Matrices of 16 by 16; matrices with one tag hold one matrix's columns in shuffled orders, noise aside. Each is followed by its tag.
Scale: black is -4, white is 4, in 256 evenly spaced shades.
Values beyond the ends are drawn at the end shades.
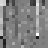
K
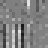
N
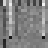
K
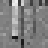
K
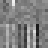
N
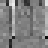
K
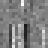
N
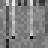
K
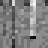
K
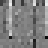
K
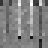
K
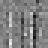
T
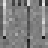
K
